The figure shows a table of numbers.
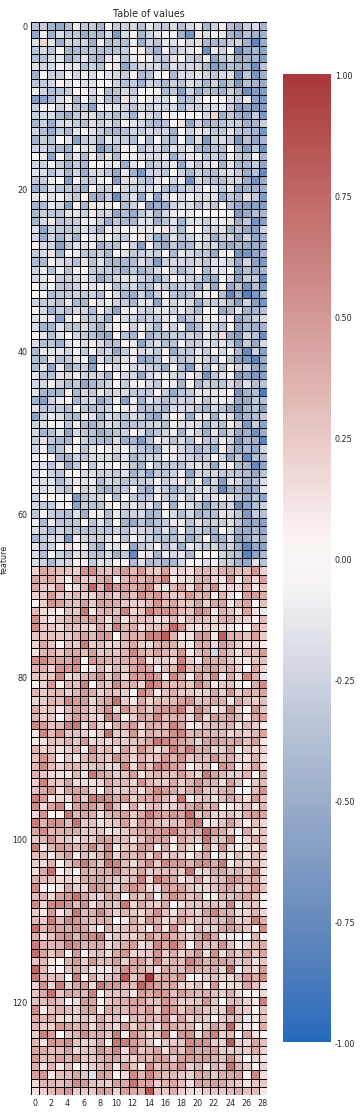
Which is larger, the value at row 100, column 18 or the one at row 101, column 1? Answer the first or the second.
the first
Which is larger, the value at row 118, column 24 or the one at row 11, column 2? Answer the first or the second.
the first
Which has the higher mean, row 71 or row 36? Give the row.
71
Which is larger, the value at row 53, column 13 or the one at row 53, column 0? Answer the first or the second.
the second
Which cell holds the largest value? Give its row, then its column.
117, 14
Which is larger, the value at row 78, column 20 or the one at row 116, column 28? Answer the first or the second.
the second
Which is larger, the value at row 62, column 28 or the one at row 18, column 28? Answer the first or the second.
the first
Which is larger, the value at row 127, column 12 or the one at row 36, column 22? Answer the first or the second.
the first
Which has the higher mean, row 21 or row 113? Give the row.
113
